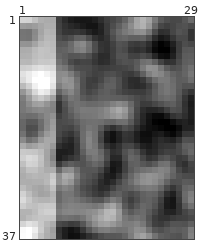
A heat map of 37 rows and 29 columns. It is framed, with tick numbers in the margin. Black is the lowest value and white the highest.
Grain: blotchy. Average level on the scale: 40%. Lone odd cells: none. Ninth with the lowest average: middle right. Seam: vertical, 20% of the way across, the left part higher.
